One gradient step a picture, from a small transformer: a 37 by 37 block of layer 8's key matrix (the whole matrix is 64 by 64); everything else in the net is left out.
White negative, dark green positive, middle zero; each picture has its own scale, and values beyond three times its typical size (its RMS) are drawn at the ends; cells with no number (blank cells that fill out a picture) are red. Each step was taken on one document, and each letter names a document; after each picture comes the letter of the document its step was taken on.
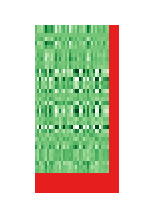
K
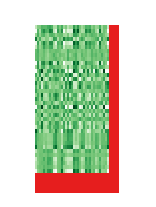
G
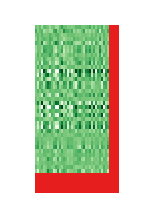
G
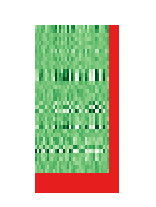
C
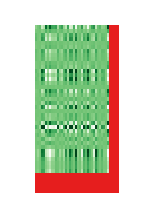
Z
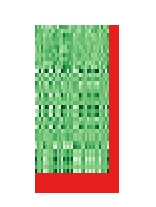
G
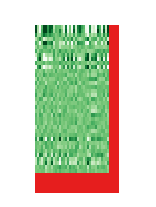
K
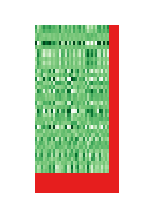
K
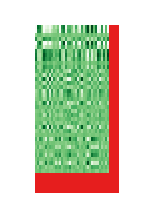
K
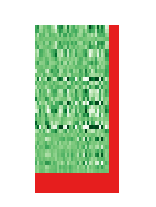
K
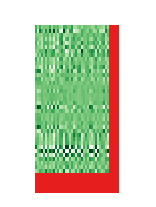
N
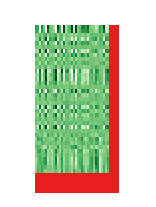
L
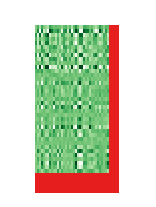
N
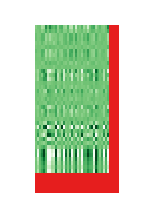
Z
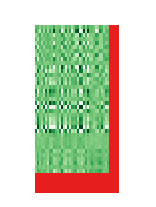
N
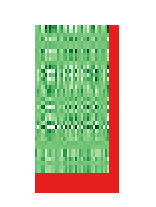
Z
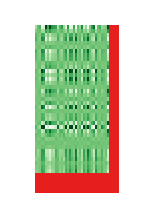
Z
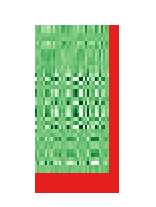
K
